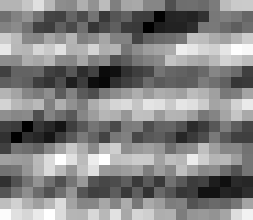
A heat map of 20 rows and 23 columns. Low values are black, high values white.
Slope: none. Stripes: horizontal, repeating 4 times. Average level on the scale: 50%. Ninth with the highest average: bottom left.
